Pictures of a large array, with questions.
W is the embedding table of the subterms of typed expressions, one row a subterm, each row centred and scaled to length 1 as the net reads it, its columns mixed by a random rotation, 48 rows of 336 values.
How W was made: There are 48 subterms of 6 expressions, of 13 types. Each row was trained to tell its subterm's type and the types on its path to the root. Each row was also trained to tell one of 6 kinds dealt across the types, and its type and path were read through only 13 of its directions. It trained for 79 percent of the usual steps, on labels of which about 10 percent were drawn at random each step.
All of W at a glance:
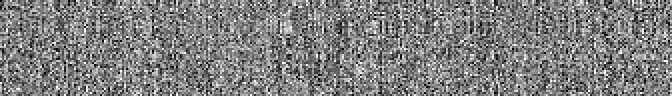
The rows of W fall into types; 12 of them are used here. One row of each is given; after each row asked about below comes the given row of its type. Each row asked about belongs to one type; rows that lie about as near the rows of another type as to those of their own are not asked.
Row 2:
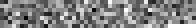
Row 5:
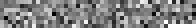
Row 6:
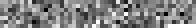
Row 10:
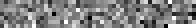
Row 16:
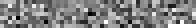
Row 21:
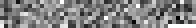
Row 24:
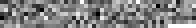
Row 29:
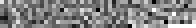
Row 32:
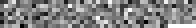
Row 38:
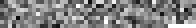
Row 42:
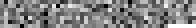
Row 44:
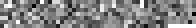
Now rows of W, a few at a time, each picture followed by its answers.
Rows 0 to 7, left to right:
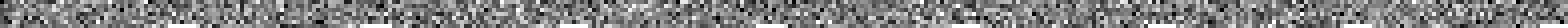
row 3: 38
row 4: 24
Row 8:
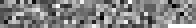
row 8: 38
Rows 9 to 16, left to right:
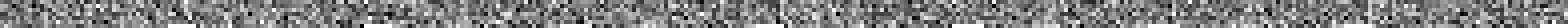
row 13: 10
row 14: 24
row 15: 24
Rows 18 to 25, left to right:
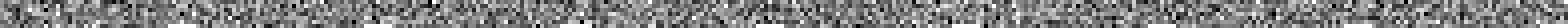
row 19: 44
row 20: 21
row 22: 29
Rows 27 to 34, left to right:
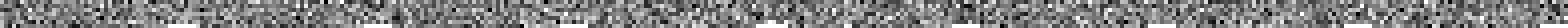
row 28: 21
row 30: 42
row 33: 32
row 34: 44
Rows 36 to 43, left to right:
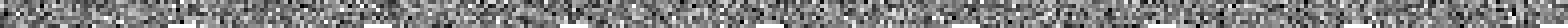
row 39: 42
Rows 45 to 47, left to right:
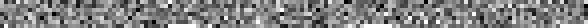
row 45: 10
